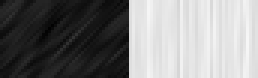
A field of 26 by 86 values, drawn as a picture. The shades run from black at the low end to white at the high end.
The table splits into one row of 2 panels. Panel 1,1: very low, slanting up to the right, faint in contrast. Panel 1,2: very high, streaked downward, faint in contrast.
